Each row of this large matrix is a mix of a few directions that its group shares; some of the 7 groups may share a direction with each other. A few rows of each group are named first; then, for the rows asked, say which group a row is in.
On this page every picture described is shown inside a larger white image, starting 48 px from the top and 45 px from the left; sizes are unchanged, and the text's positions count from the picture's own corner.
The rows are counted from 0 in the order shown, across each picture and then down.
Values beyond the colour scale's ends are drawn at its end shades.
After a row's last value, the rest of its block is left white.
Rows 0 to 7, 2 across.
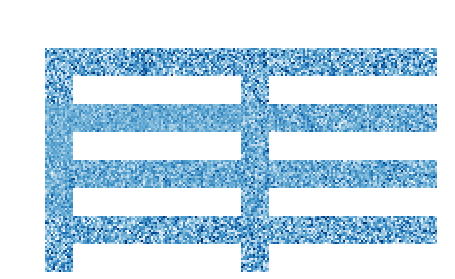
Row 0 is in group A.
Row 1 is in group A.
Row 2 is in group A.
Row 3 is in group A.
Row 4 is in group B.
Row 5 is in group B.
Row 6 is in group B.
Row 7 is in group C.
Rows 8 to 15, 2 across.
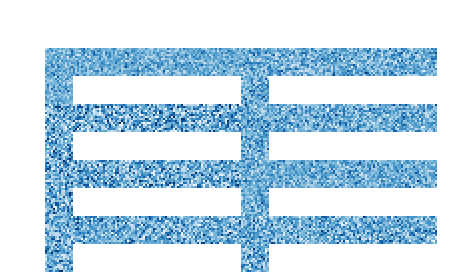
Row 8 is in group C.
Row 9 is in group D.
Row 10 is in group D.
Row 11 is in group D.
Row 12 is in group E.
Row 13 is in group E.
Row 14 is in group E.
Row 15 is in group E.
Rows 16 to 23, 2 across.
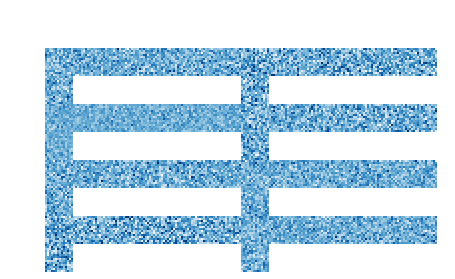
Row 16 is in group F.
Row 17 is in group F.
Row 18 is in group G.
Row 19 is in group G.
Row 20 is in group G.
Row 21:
D
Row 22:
C
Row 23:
C
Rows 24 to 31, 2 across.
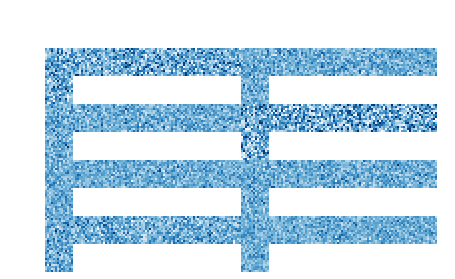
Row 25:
C
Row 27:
E
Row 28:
G
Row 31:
A
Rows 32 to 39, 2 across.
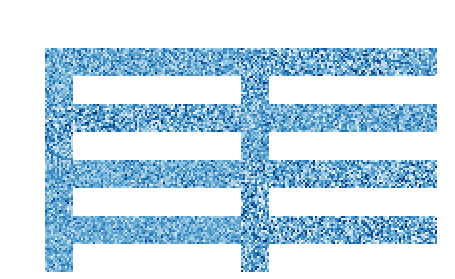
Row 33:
C
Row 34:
D
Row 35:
B
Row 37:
E
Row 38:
A
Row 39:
F
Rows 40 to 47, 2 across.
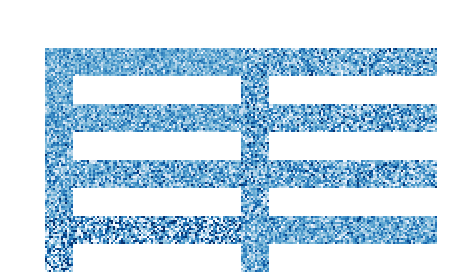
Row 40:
C
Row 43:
A
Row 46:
E
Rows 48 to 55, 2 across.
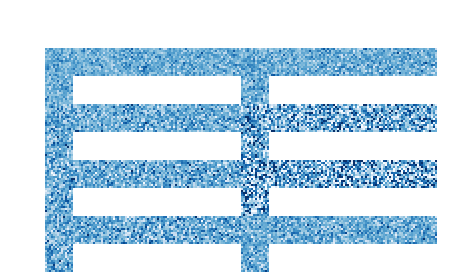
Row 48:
A
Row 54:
G
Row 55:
D
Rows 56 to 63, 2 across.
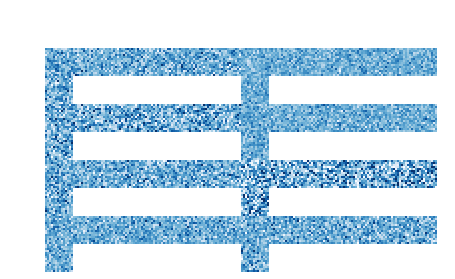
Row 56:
E
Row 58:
D
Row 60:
B
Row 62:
A
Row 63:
E
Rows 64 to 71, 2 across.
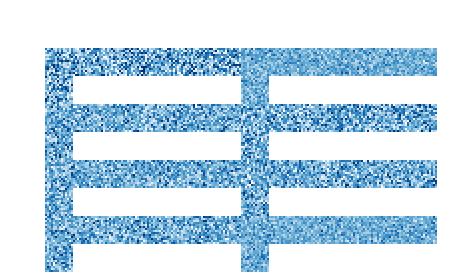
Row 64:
A
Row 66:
A
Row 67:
A
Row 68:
A
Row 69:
F
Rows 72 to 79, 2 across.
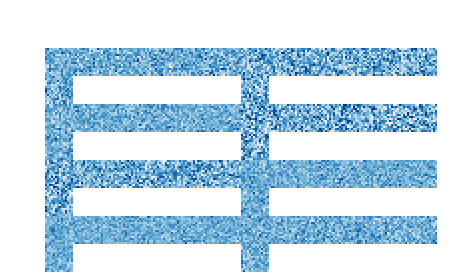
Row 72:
E
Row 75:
B
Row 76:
B
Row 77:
A
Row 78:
B
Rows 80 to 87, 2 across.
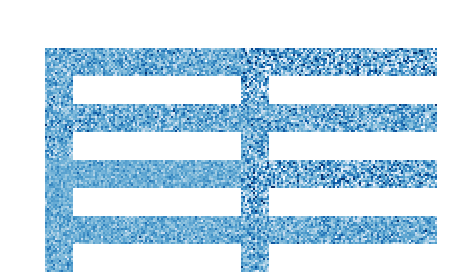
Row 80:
A
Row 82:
D
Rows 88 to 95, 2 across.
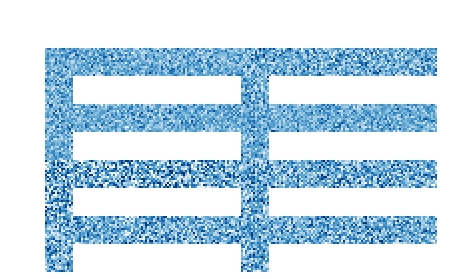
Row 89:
E
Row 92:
C
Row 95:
C
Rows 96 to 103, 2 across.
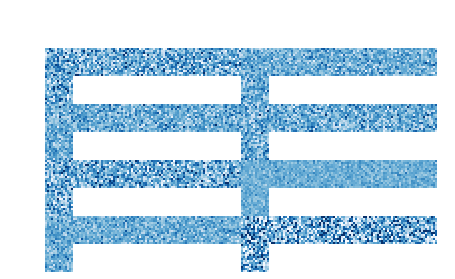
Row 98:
A
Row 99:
A
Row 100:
D
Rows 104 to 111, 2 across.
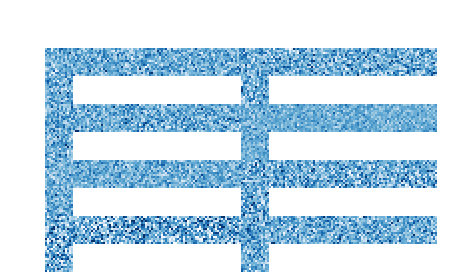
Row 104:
F
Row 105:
E
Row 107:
G
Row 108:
G
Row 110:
A
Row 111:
B
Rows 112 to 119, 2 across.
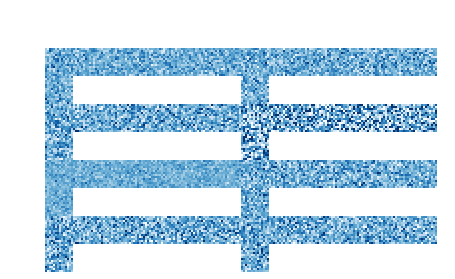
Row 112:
E
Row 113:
A
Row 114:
E
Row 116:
D
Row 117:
C
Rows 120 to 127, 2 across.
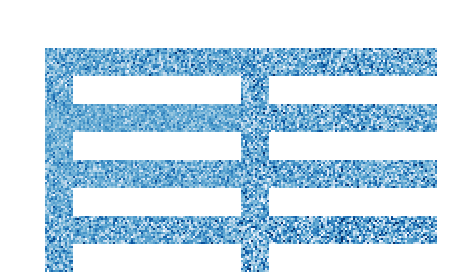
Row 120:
G
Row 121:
G
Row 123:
C
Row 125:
B
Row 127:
A
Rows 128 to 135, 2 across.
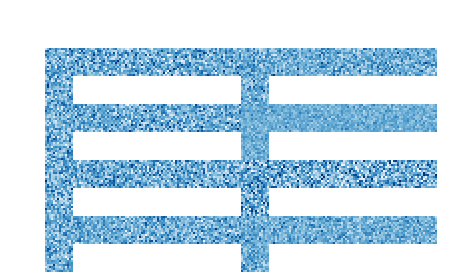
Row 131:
A
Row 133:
A
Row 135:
E
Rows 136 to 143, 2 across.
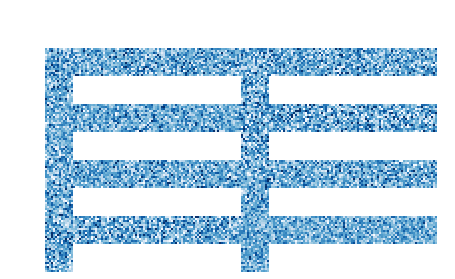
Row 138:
E
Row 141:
B
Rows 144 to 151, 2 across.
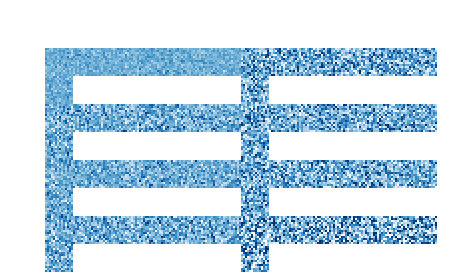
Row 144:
C
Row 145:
C
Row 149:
C
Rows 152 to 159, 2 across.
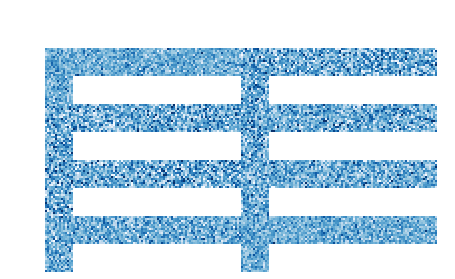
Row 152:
B
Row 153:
F
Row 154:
D
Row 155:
B
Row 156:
E
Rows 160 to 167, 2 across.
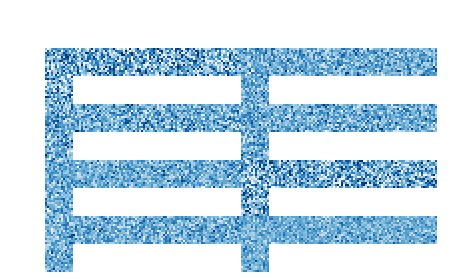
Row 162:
A
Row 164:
E
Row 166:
B
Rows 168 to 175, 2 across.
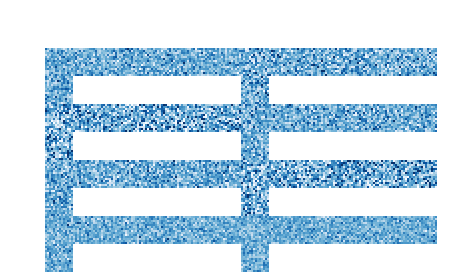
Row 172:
D
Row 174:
C
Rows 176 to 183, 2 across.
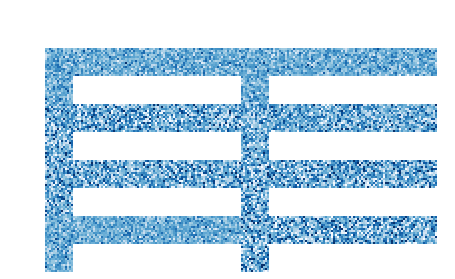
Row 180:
F
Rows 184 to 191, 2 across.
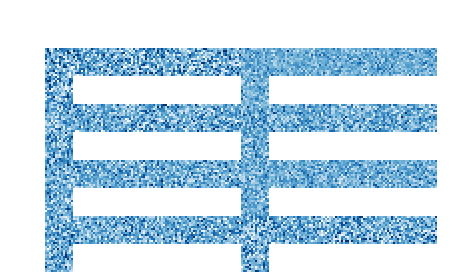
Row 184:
B
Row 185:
E
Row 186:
B
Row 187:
A
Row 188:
B
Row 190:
B
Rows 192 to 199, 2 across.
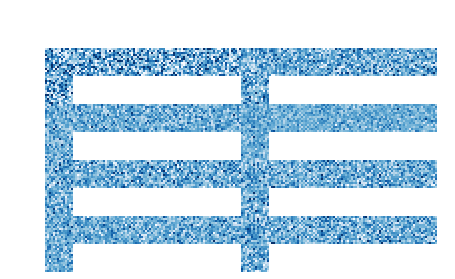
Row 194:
F
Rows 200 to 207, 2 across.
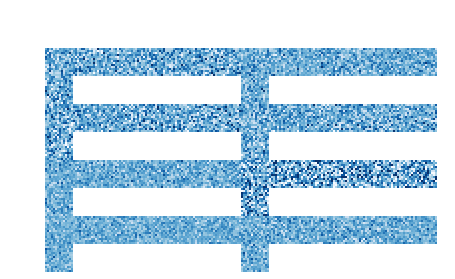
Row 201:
C
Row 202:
B
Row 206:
D
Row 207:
C
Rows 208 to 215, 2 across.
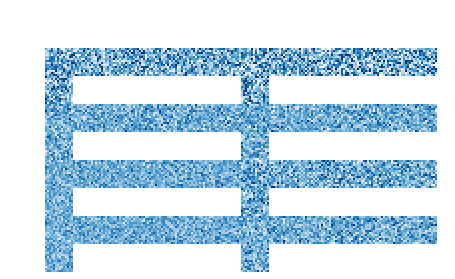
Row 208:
A
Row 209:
G
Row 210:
A
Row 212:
F
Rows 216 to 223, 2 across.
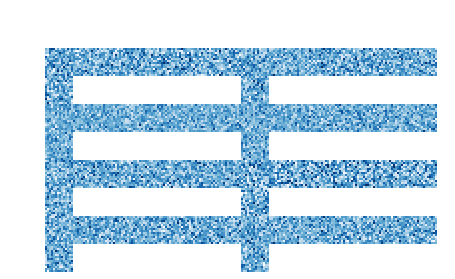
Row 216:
G
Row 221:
D
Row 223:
E
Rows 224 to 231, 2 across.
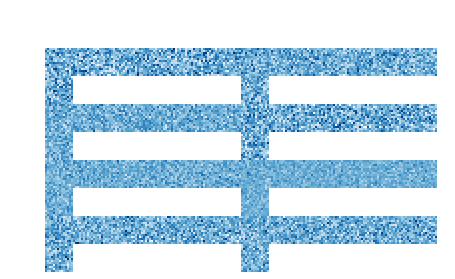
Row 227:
A
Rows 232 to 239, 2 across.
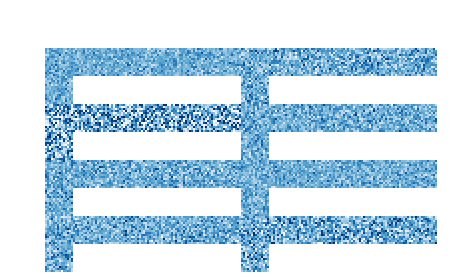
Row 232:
B
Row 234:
A
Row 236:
A
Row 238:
B
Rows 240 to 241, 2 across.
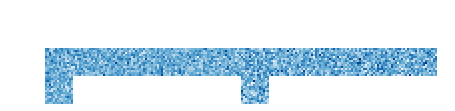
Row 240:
B
